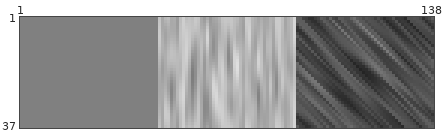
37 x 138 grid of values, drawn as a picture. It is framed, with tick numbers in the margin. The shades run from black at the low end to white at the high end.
The table splits into one row of 3 panels. Panel 1,1: middling, flat. Panel 1,2: high, streaked downward. Panel 1,3: low, slanting down to the right.
